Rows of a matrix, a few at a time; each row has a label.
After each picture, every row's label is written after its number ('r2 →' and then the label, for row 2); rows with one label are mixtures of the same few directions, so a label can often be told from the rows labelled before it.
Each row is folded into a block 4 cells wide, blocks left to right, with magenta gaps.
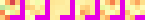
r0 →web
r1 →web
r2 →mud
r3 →mud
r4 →web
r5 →web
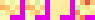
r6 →web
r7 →web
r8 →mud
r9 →web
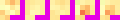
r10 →web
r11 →mud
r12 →web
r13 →mud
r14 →mud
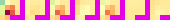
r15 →mud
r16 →mud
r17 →mud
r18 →mud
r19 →mud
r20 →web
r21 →mud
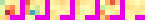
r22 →mud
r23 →mud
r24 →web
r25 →mud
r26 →web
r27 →web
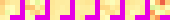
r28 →mud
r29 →web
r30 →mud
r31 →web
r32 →web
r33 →mud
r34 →web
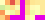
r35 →web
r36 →mud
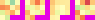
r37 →web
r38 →web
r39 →mud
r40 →web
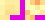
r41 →mud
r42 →web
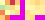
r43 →web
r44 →web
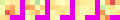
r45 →mud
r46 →web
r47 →web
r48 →mud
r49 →web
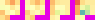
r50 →web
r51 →web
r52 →mud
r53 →mud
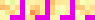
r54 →web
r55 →mud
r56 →mud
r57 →web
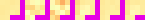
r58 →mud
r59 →web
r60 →web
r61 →mud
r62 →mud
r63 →mud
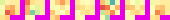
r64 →mud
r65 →mud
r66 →web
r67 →web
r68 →web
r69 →web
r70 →mud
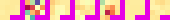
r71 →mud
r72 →web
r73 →mud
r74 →web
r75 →mud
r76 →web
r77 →web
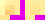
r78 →mud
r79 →mud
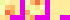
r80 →mud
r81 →web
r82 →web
